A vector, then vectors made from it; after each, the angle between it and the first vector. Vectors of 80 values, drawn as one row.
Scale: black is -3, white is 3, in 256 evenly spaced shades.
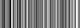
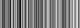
nearly parallel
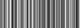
partly opposed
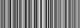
partly aligned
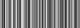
partly aligned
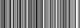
nearly parallel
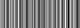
orthogonal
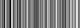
nearly parallel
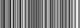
nearly parallel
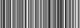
partly aligned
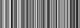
nearly opposite
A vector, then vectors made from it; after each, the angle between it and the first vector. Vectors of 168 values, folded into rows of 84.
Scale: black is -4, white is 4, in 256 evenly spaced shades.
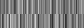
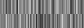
orthogonal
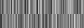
orthogonal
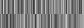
partly opposed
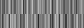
nearly parallel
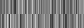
nearly parallel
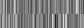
partly opposed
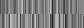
nearly parallel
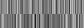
partly opposed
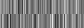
nearly opposite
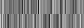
partly opposed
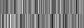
nearly parallel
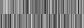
orthogonal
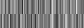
nearly opposite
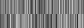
orthogonal
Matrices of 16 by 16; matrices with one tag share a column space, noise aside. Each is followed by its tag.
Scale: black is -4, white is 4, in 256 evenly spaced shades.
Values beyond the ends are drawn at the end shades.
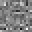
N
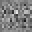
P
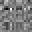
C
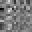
C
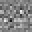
P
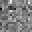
C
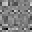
N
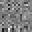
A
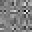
N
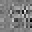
P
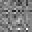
N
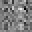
C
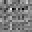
C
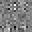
A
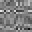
N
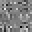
A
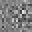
P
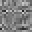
N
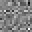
N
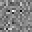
N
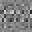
P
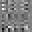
A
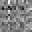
C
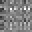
C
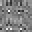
N
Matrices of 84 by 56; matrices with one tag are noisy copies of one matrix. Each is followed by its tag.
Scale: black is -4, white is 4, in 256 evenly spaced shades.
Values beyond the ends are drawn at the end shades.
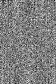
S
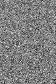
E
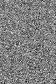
E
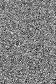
E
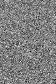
E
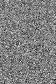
E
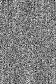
S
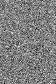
E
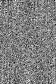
S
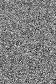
E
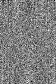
S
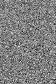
E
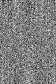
S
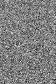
E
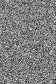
E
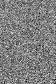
E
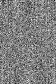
S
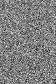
E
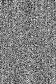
S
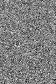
E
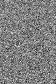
E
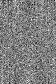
S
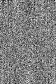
S
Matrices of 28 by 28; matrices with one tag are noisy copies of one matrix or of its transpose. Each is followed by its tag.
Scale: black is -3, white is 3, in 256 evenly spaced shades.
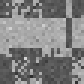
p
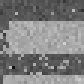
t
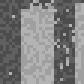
t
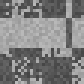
p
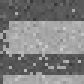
t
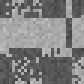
p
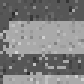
t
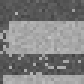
t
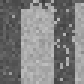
t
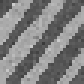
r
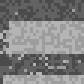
t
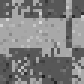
p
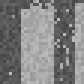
t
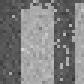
t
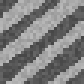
r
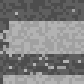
t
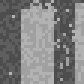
t
